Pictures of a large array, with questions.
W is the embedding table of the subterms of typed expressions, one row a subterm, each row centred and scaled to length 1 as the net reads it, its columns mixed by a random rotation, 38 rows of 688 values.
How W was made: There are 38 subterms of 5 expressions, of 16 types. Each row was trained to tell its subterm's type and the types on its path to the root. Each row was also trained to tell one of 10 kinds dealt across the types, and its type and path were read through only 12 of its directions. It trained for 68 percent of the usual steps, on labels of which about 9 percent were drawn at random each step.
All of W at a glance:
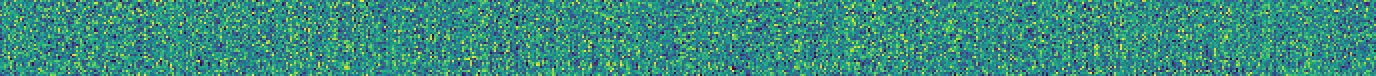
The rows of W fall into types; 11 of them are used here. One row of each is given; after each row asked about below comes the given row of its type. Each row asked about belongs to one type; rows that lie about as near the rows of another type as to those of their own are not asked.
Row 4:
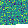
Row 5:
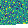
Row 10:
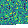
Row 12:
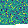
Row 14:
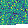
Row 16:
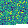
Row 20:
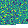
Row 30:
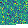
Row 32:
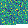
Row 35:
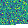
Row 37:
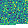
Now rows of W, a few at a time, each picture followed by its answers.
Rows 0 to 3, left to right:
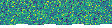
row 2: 10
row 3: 14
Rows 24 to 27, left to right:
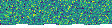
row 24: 10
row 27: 4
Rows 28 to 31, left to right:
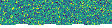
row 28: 12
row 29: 35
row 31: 32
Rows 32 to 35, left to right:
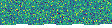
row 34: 20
